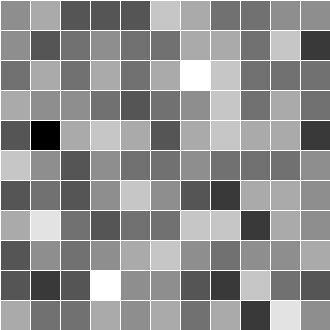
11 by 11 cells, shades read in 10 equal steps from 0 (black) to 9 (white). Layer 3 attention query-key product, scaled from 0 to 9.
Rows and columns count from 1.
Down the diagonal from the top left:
5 3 4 4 6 4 3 7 5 4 5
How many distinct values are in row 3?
4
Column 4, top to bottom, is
3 5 6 4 7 5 5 3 5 9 6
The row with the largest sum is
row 3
